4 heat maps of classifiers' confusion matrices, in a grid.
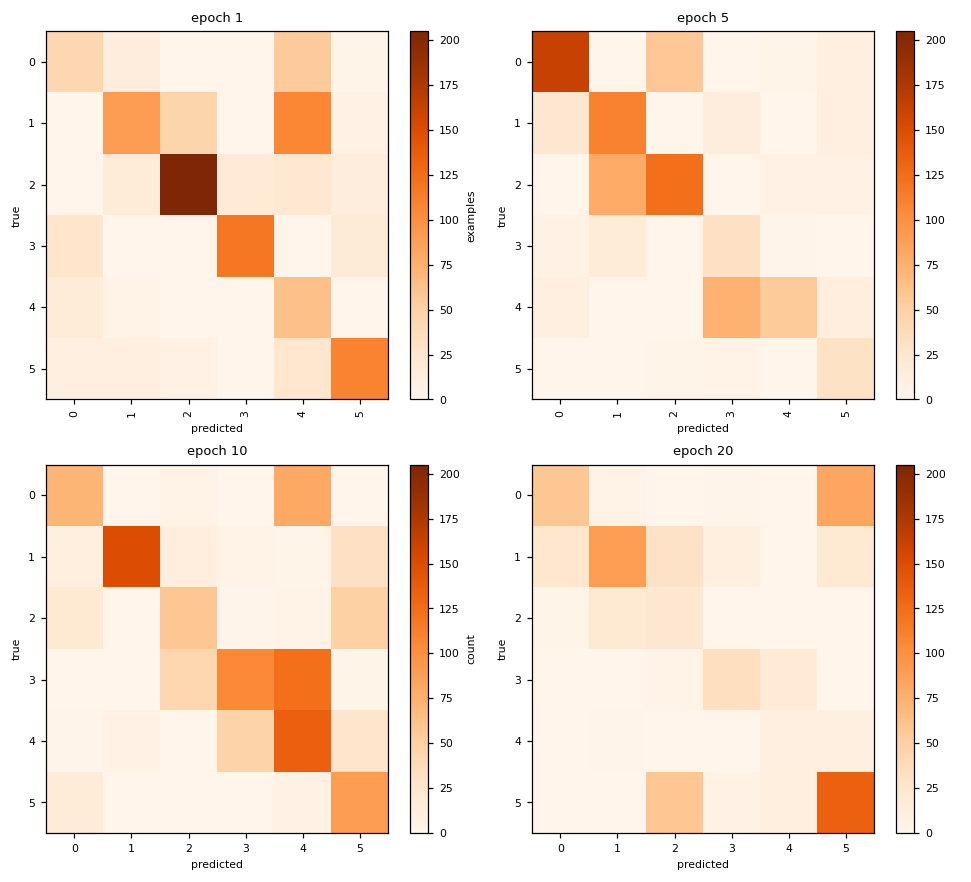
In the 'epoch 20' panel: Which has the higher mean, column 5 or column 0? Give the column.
5
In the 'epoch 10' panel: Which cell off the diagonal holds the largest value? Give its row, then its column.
3, 4
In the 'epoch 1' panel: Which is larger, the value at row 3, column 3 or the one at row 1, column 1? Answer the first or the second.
the first
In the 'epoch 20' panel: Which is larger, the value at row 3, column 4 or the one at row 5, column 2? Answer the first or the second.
the second
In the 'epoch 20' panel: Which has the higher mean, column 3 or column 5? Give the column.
5
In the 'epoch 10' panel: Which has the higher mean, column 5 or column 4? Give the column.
4
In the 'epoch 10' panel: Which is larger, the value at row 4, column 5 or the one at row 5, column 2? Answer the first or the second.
the first
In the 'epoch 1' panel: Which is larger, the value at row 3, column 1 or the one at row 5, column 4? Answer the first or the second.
the second
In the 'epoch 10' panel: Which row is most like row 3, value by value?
4
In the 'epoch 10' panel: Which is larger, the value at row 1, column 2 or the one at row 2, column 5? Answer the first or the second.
the second
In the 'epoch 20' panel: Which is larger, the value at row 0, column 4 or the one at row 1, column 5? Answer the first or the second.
the second
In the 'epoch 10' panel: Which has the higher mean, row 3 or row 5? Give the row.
3
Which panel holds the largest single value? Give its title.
epoch 1
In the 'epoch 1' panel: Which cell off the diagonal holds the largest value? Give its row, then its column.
1, 4
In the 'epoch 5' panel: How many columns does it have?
6
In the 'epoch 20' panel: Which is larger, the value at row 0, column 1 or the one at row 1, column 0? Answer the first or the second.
the second
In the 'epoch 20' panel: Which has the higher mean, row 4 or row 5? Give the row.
5
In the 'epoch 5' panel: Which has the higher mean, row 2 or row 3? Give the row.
2
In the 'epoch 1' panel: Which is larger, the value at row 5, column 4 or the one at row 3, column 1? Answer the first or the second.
the first
